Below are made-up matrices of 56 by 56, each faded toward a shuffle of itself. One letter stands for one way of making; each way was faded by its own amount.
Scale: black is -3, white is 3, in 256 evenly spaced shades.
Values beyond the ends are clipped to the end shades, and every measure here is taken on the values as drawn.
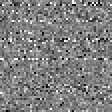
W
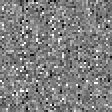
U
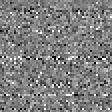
W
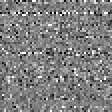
W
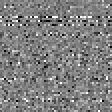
W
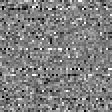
W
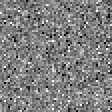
U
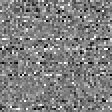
W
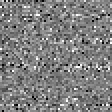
W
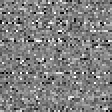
W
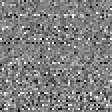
W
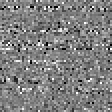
W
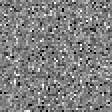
U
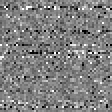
W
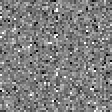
U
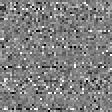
W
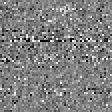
W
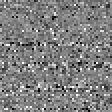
W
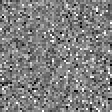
U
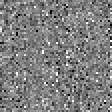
U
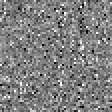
U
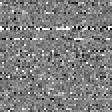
W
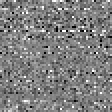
W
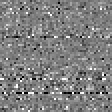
W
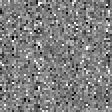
U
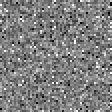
U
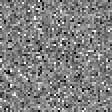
U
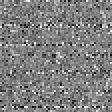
W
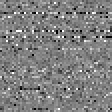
W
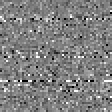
W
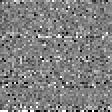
W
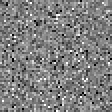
U
